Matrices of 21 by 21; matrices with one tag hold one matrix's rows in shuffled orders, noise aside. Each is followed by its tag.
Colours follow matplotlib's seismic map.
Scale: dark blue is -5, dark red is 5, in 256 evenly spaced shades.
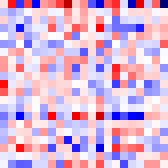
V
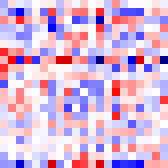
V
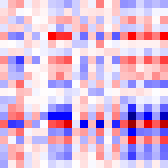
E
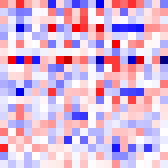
V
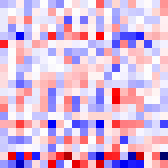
V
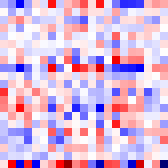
V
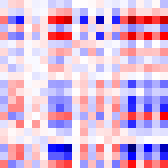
E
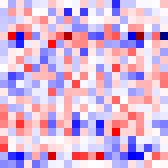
V
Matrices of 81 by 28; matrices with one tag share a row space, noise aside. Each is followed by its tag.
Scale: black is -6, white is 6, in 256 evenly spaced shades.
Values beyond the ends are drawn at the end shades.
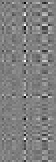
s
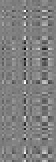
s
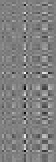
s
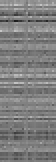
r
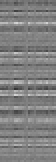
r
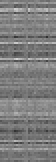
r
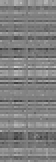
r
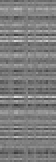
r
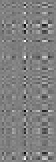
s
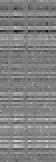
r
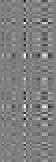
s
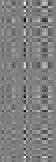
s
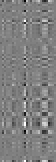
s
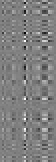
s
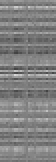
r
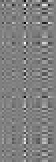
s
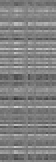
r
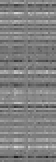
r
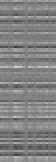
r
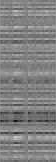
r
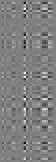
s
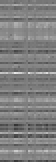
r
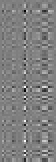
s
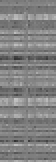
r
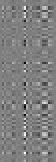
s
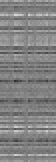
r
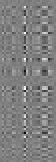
s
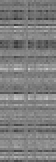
r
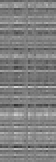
r
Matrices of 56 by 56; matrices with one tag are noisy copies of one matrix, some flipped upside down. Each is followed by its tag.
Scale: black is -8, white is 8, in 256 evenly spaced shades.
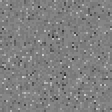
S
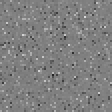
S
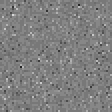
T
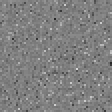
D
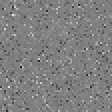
T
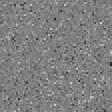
D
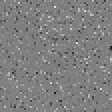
D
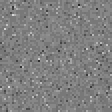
T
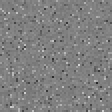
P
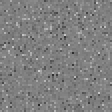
S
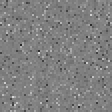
T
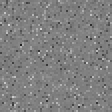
T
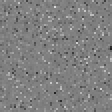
D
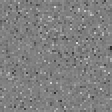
D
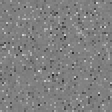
S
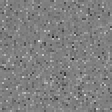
S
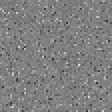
P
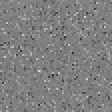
S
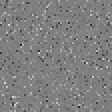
T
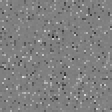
S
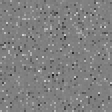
S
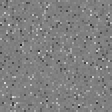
T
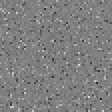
P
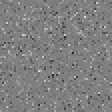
S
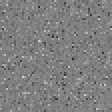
S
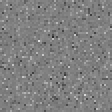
S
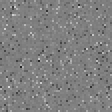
T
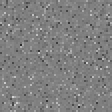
T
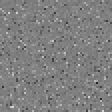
P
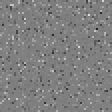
P
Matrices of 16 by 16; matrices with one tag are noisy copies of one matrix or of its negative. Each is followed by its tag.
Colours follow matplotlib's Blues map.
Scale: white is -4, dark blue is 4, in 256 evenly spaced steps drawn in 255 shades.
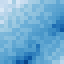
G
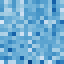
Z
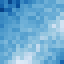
G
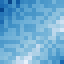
G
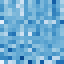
Z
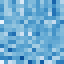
Z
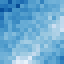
G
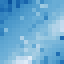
G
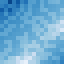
G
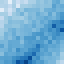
G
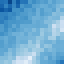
G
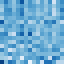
Z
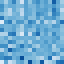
Z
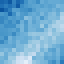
G
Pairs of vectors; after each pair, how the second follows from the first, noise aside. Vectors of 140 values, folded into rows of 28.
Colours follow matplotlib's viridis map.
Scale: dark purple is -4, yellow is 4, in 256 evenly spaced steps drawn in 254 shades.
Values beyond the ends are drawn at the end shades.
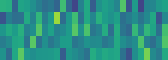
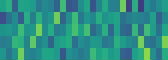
copied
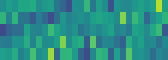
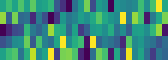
scaled up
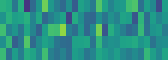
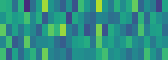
copied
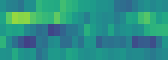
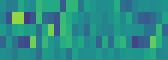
sign-scrambled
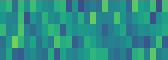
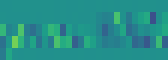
partly zeroed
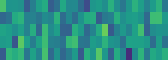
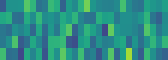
negated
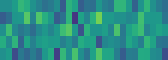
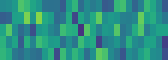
copied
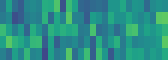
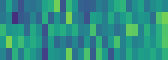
copied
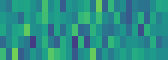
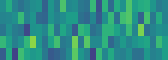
negated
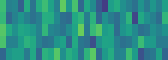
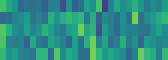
sign-scrambled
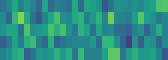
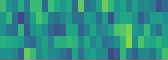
negated
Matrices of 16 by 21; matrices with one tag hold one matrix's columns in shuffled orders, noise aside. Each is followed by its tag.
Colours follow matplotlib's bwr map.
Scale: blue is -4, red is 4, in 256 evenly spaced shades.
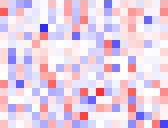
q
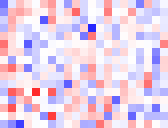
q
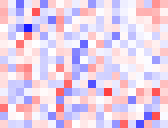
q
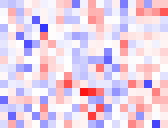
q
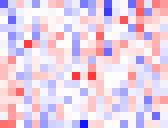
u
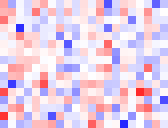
q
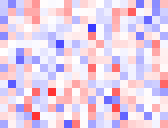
q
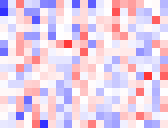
u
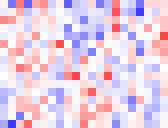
u
